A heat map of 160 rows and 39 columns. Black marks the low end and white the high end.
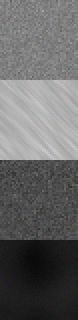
The table splits into 4 rows of 1 panel. Panel 1,1: middling, fine-grained, faint in contrast. Panel 2,1: high, slanting down to the right, faint in contrast. Panel 3,1: low, fine-grained, faint in contrast. Panel 4,1: very low, smooth, faint in contrast.
